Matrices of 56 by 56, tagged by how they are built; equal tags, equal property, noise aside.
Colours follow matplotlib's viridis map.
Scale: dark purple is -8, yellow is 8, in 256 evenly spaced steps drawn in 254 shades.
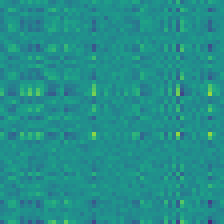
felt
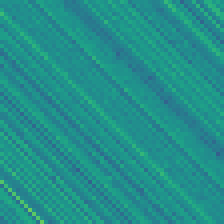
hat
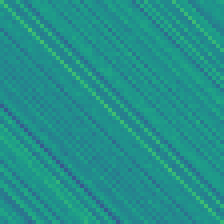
hat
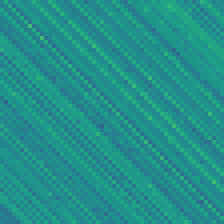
hat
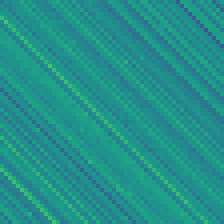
hat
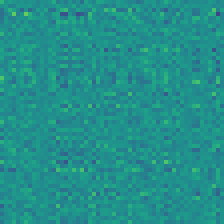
felt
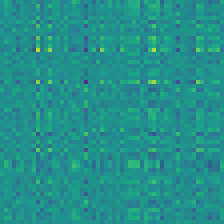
felt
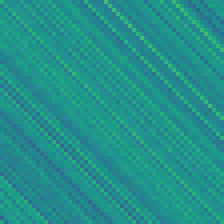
hat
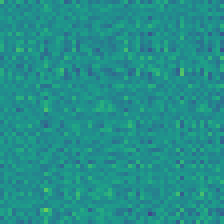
felt
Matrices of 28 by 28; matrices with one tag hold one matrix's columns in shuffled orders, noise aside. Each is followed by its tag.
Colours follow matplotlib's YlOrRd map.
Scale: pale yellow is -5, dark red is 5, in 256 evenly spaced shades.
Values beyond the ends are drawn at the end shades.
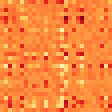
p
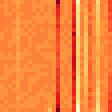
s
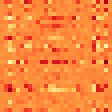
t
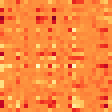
p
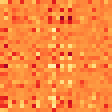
p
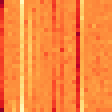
s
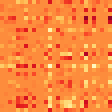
p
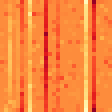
s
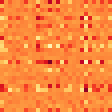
t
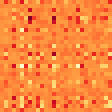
p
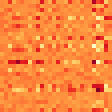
t
